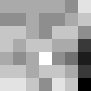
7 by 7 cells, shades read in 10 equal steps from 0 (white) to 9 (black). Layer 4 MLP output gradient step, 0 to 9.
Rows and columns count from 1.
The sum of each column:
17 19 19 19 19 22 38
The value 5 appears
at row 5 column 6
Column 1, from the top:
3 4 2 2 3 2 1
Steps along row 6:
same up down same up up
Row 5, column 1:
3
